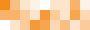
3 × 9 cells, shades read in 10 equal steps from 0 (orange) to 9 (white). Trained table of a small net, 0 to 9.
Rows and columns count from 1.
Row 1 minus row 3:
-9 -3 2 7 7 1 3 -4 3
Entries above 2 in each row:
8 7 7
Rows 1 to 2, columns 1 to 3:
0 4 7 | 3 3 5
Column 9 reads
8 6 5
